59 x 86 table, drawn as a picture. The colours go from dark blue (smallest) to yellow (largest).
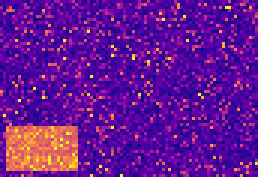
In the bottom left lies a patch that is higher than the rest. The halves do not mirror each other. The bottom left is the ninth with the highest average. On average the colour sits 20% of the way up the scale.
